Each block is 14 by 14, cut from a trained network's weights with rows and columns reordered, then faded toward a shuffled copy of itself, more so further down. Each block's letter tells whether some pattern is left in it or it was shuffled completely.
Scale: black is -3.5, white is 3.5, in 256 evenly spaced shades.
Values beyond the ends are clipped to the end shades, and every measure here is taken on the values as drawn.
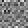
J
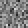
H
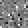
H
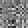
J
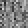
J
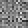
J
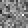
H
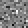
H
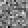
H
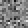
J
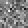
H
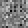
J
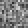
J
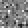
H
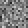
H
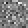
H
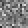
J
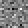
J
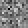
H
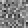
J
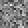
H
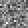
H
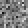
H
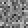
H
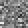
J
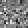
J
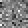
J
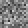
H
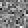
H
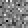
H
